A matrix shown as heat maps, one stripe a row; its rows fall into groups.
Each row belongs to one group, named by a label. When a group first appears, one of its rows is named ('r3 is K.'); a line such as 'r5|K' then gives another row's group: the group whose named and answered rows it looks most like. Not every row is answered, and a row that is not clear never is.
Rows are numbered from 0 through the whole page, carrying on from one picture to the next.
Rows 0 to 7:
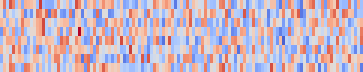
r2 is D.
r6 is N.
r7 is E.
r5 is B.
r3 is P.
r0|E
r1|N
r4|D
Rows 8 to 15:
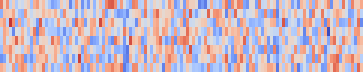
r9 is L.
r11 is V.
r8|D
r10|E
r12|N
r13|L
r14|N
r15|D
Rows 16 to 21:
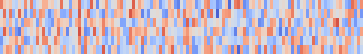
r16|D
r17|N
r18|E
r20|N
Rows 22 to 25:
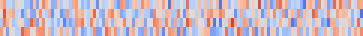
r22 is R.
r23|E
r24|V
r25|D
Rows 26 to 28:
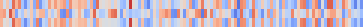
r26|B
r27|E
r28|B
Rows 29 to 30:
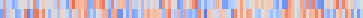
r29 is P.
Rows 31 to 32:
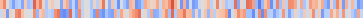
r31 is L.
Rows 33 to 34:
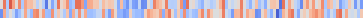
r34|L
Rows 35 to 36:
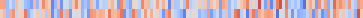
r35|R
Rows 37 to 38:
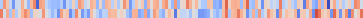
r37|V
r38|D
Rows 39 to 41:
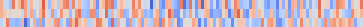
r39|D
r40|D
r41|P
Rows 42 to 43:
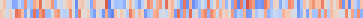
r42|L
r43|N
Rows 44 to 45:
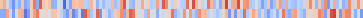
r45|N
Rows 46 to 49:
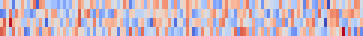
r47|N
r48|E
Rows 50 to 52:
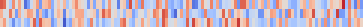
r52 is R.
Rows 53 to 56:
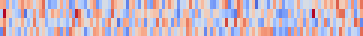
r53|D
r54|P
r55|V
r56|P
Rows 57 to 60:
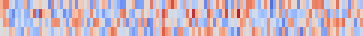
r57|L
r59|P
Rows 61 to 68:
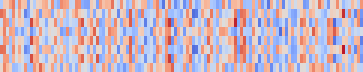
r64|E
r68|L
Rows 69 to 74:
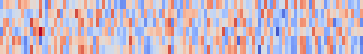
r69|L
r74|B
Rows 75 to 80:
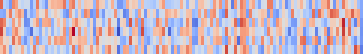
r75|B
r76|N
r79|B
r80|V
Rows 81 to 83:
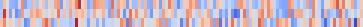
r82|P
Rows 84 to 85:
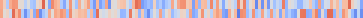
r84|N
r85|B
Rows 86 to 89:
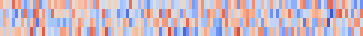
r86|B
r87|L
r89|D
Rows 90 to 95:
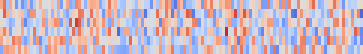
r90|E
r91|V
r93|V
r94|B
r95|L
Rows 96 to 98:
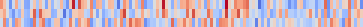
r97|R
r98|N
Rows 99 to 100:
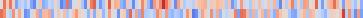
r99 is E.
